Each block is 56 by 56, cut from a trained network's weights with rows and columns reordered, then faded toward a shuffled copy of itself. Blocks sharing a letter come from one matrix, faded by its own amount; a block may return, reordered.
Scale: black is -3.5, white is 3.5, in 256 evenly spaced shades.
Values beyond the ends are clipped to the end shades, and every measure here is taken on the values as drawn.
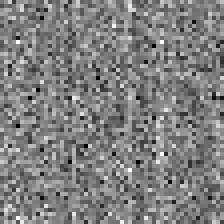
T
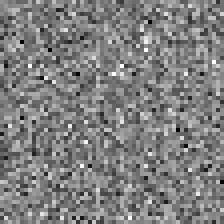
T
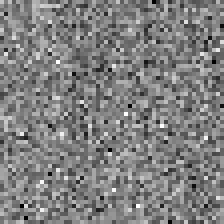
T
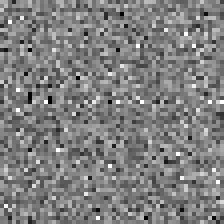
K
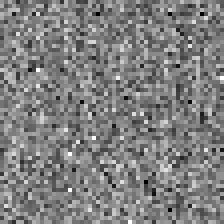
T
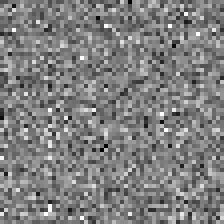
K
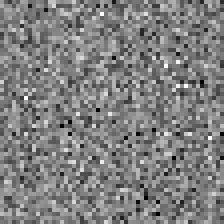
T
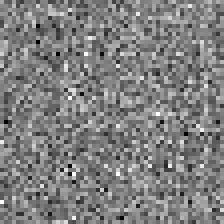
T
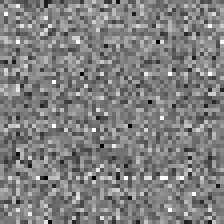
K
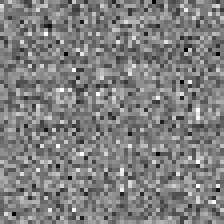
K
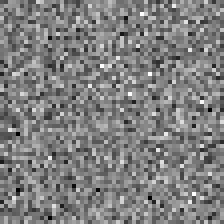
T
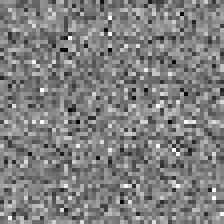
K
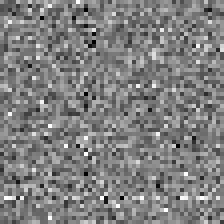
K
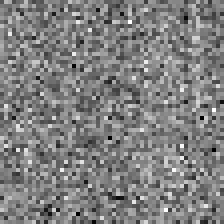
T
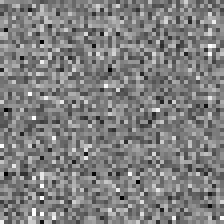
K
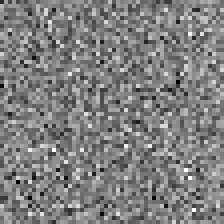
T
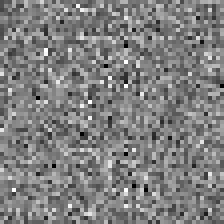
K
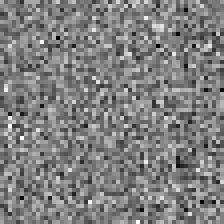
T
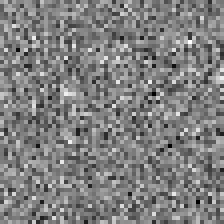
T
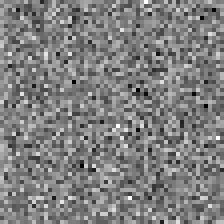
T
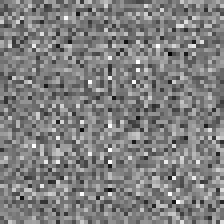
K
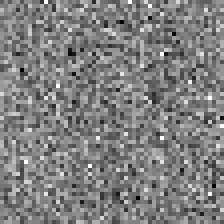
T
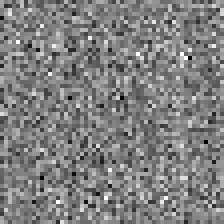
T
